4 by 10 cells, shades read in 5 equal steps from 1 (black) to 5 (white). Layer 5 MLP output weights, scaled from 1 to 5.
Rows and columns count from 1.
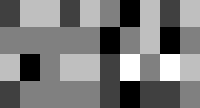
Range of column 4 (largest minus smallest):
2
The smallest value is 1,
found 5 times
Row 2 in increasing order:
1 1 3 3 3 3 3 3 3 4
